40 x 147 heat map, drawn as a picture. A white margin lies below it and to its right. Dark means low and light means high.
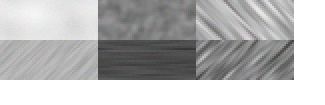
It is made of 2 by 3 panels. Panel 1,1: very high, smooth, faint in contrast. Panel 1,2: middling, blotchy, faint in contrast. Panel 1,3: high, slanting down to the right. Panel 2,1: high, slanting up to the right, faint in contrast. Panel 2,2: low, streaked across, faint in contrast. Panel 2,3: middling, slanting up to the right.
